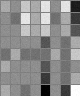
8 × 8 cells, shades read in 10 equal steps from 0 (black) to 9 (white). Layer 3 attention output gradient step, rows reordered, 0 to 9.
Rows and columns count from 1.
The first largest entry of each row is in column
5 3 3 8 8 1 8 8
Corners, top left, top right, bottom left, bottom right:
6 1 6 9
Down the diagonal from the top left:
6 4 7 5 4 5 4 9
